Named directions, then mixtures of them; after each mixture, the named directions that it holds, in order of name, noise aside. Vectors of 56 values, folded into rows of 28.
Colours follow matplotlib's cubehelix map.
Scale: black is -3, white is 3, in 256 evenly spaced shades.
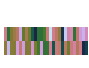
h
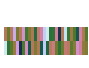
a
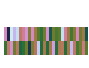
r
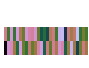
a, r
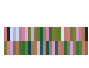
r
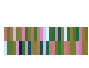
a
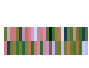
h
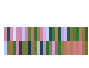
a, r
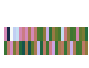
r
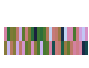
h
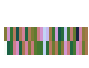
a, r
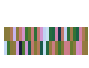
a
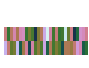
a, h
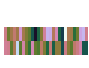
a, h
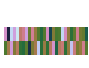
r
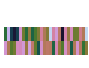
h, r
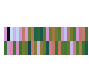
h, r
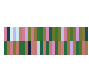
r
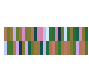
a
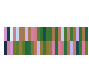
a, r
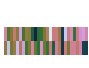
h
